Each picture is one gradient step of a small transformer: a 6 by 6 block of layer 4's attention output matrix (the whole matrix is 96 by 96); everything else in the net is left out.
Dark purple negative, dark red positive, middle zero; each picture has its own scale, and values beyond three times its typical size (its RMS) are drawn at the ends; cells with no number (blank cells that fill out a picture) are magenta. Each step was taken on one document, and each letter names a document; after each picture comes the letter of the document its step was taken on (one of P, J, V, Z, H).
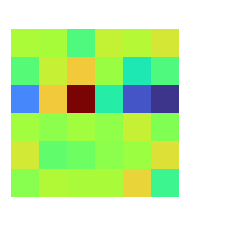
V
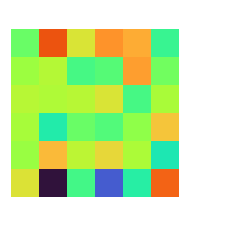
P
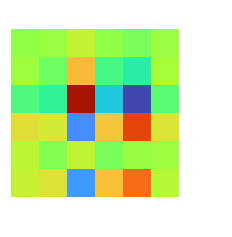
V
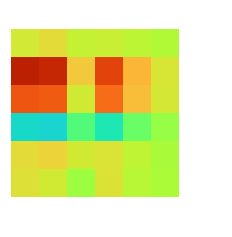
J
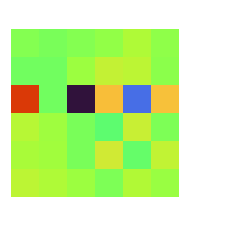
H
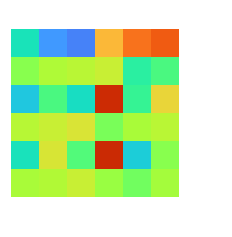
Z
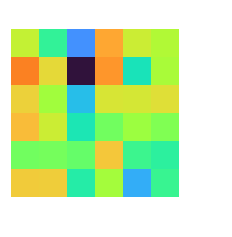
H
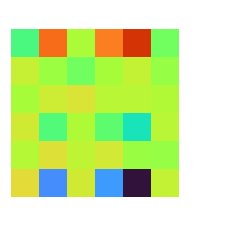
P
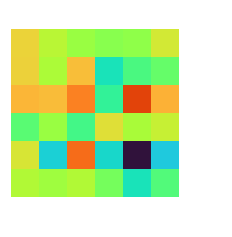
V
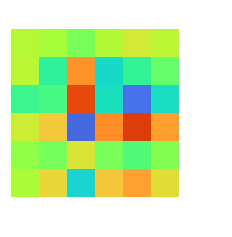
V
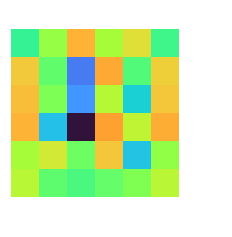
H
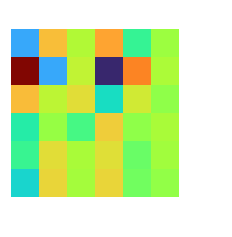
Z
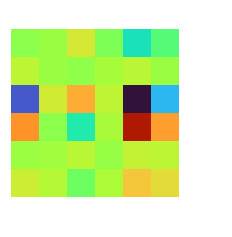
V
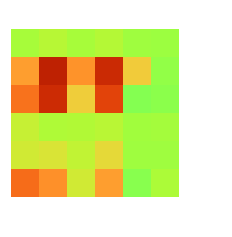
J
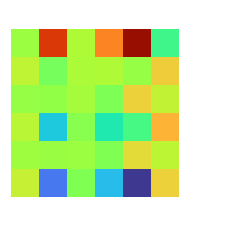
P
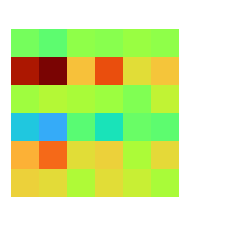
J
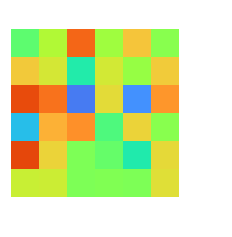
H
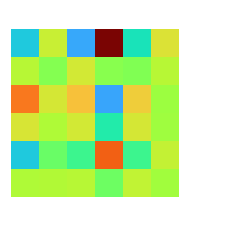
Z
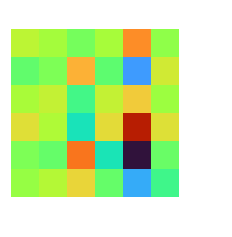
V
